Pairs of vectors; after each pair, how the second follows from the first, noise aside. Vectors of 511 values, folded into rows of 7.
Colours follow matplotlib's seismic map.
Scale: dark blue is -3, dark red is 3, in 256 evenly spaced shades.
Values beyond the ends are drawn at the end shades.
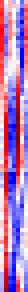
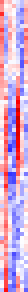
shrunk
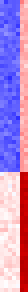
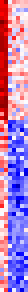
reversed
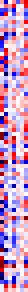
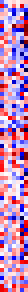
reversed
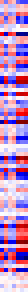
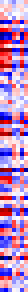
reversed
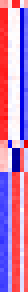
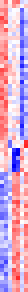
shrunk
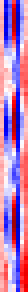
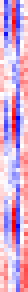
shrunk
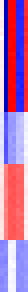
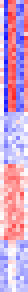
shrunk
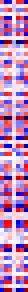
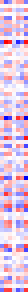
shrunk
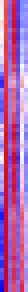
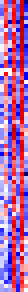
reversed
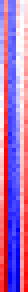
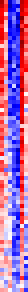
reversed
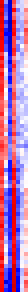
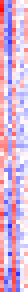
shrunk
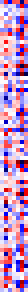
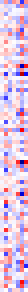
shrunk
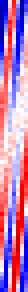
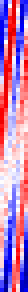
reversed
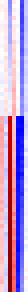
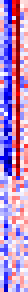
reversed
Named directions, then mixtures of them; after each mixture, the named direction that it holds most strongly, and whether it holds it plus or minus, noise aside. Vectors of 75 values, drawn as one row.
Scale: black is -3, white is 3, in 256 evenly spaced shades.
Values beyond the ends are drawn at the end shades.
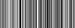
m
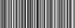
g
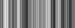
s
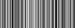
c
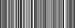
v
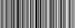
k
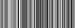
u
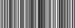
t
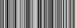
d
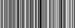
k, plus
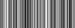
s, plus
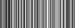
m, minus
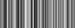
v, plus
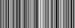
t, minus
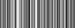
k, minus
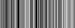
k, plus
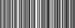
k, minus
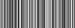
m, minus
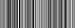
u, minus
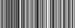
m, minus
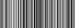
u, plus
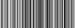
v, minus
